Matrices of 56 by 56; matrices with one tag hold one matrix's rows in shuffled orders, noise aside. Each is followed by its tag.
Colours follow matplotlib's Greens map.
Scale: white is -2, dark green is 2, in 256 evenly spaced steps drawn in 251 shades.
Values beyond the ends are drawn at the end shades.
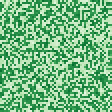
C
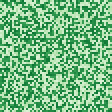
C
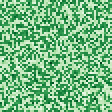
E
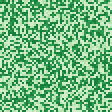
E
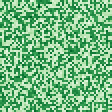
C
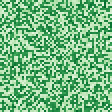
E
